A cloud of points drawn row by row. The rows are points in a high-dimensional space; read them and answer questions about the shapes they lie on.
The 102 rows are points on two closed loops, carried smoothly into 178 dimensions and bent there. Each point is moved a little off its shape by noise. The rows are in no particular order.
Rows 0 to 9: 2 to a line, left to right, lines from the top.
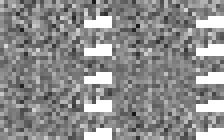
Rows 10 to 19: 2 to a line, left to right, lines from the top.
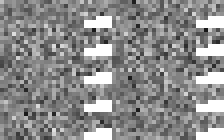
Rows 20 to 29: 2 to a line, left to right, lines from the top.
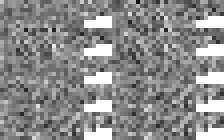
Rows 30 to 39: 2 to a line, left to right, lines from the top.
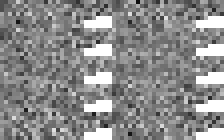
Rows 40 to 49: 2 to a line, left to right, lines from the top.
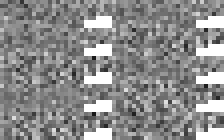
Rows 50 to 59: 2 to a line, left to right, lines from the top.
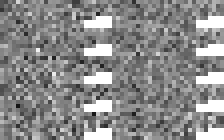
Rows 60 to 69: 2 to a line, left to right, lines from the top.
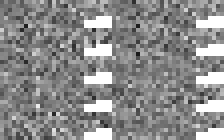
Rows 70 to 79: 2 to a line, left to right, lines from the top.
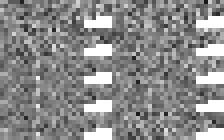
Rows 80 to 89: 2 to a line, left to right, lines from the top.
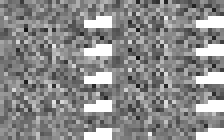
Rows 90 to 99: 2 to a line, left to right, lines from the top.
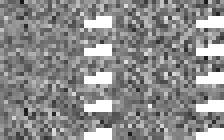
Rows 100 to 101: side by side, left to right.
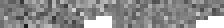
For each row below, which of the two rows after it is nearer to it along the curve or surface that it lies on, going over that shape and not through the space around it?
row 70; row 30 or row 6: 6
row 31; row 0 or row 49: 0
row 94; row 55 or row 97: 97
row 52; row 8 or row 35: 8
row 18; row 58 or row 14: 58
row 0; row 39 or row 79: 79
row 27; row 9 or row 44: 44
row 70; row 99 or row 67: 67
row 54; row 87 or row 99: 87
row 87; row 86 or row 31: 86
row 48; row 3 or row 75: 3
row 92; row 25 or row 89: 25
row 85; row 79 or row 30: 30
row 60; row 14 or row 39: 14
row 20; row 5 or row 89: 5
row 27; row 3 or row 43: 43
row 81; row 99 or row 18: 18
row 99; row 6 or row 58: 58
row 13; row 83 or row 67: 83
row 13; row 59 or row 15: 59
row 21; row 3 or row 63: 63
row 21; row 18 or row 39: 39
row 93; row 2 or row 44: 44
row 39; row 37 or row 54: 37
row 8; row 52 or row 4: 52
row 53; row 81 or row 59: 59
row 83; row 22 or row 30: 30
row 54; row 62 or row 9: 62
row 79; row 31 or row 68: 68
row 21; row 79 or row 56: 56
